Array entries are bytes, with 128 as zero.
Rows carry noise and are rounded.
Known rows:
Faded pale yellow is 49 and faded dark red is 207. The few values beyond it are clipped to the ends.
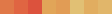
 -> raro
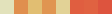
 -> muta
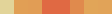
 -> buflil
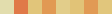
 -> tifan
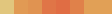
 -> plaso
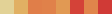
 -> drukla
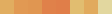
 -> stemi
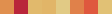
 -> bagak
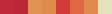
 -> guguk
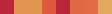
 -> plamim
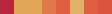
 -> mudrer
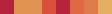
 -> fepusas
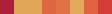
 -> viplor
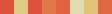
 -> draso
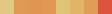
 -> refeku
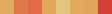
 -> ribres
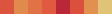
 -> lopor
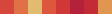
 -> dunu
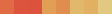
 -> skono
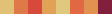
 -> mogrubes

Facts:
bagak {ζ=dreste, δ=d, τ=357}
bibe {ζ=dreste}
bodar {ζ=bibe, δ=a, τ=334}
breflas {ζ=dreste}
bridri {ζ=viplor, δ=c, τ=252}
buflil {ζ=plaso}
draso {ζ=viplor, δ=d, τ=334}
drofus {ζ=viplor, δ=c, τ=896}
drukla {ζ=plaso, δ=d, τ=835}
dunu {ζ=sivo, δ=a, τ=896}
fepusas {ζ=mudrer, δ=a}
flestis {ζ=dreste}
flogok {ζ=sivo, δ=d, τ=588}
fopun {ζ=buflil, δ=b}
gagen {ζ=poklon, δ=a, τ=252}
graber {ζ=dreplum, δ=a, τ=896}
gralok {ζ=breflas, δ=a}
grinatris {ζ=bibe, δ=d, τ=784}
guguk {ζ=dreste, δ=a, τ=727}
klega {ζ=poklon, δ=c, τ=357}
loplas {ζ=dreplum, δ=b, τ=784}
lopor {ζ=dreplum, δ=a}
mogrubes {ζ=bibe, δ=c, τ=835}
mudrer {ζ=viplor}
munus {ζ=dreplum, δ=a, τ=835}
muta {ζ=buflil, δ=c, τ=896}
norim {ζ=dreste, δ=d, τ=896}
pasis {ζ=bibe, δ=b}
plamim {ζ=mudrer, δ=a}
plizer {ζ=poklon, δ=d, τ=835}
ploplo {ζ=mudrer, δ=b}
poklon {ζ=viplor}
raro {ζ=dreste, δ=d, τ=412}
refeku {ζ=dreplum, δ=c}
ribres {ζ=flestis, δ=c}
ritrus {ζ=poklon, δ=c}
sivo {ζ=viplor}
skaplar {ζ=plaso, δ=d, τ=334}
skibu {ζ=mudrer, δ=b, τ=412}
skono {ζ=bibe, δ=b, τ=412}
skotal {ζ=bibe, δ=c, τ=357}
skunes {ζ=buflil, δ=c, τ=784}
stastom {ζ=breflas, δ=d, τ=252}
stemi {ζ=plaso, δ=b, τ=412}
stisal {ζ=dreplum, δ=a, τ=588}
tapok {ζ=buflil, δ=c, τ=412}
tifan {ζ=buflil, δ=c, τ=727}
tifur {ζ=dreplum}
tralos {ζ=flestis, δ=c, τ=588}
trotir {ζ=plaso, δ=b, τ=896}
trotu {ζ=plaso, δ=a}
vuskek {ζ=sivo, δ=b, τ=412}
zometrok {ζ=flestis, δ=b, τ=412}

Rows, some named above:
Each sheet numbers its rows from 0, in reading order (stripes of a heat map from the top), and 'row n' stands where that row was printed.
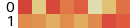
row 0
draso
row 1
flogok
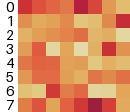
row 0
gralok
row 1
ritrus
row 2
stemi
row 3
klega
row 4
raro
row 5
stastom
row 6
skaplar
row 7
graber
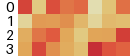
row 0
draso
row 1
tapok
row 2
ribres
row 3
norim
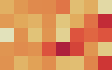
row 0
stemi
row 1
bridri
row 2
muta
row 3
trotu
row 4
ritrus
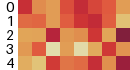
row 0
gagen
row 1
stisal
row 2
grinatris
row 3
klega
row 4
loplas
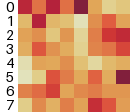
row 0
bodar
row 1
skotal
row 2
drofus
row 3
tralos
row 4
tapok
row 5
skunes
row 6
pasis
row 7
trotir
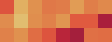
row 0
ploplo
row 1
plizer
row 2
munus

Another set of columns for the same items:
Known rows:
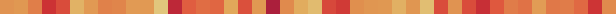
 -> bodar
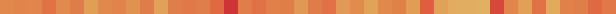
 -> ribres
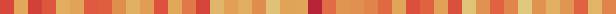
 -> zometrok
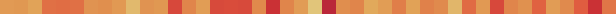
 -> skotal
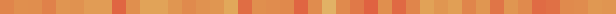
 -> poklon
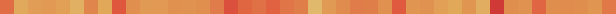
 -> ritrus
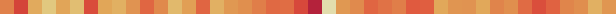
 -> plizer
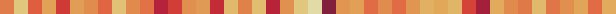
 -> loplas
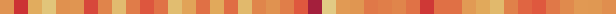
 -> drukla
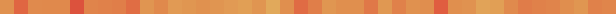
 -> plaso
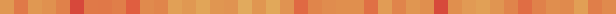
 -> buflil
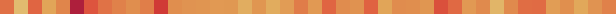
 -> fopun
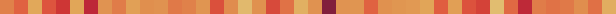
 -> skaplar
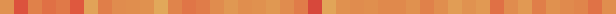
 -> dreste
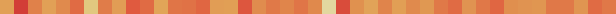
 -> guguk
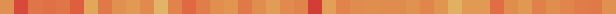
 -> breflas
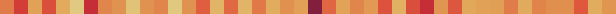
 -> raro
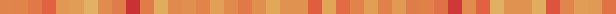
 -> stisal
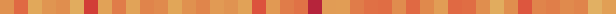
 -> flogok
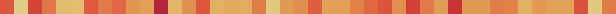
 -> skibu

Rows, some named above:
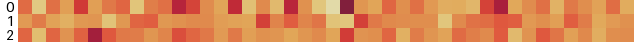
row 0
loplas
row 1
gagen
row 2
trotir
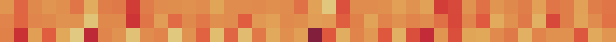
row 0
trotu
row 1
lopor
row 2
raro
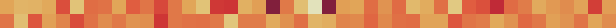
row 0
skunes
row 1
ploplo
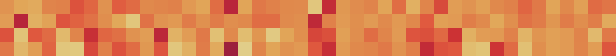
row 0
muta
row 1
stastom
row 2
stemi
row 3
tapok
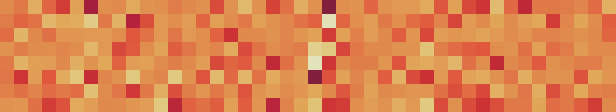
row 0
skaplar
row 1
munus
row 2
refeku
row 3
dunu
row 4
klega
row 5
raro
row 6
graber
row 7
bodar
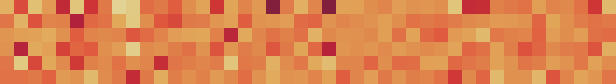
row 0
grinatris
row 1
pasis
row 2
tifan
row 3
bagak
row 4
ploplo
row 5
stisal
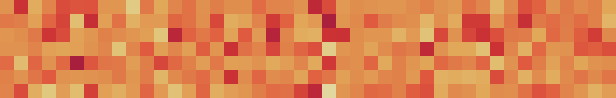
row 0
norim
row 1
draso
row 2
bodar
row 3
mogrubes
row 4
trotir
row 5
tralos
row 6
plizer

